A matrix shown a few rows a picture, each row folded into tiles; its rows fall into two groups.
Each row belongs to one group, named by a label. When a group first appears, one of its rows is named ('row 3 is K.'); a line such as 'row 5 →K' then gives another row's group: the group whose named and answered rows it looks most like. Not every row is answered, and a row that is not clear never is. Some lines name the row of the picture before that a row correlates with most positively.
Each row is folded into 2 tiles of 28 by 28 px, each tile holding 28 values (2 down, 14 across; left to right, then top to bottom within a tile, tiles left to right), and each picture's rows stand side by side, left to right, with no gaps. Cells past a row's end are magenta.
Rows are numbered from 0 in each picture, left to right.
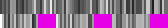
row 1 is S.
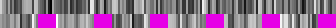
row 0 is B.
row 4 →S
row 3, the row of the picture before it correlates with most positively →2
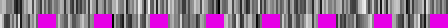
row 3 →B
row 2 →B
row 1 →S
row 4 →S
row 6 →B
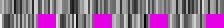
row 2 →S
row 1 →B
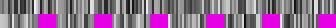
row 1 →B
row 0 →S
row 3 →S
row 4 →B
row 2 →S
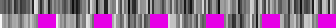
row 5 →S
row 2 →S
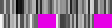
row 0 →S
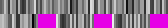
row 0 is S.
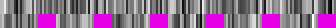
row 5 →B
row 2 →B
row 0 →B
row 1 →S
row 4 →S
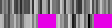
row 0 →S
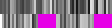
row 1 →S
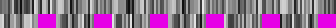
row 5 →B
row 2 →B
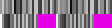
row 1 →B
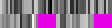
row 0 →B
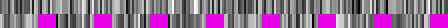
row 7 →B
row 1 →B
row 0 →S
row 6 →S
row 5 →S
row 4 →S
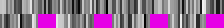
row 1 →S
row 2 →S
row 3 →B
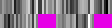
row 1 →B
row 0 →B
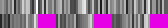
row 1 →B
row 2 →B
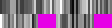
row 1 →B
